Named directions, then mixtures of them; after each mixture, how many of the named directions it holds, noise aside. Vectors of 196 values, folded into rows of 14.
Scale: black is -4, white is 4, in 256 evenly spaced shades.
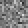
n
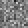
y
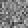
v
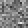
two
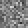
two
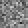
two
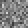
one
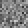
two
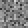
one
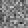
three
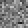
two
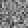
one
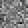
three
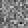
three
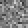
one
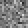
one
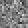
one
